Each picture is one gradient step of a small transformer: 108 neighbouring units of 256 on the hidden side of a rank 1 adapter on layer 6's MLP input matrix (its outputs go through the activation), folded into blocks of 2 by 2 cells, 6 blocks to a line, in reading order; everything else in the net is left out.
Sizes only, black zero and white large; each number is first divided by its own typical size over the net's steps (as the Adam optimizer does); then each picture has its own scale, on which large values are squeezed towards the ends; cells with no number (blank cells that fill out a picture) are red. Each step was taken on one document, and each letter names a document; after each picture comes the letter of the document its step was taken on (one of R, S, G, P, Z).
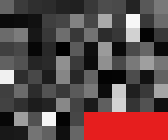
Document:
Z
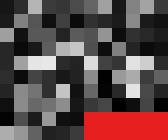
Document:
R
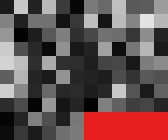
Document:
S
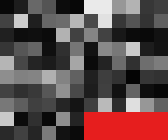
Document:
S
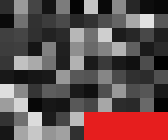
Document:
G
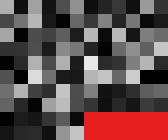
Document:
R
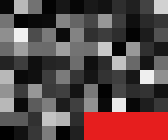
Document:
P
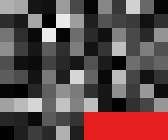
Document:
R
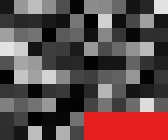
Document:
G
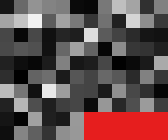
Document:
G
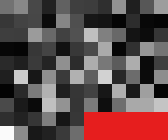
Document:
R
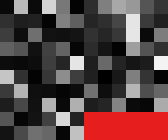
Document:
Z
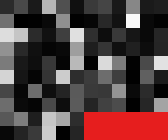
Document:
P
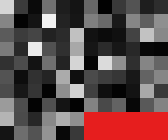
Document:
P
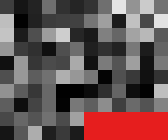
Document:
Z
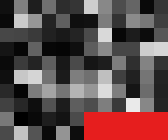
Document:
S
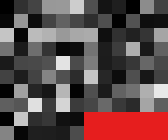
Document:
R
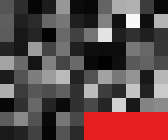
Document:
Z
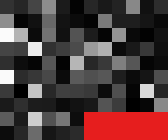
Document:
P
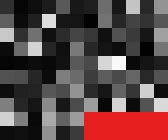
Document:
P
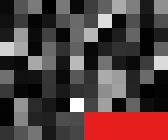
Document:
Z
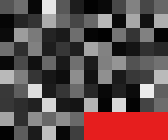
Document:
P
